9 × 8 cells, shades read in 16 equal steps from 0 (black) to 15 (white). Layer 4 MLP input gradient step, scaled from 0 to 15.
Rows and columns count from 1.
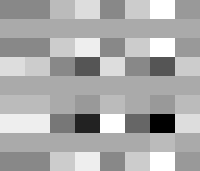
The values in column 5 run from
8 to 15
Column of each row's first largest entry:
7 1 7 1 1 1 5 7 7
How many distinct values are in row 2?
1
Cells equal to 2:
1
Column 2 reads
8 10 8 12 10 11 14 10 8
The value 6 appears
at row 7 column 6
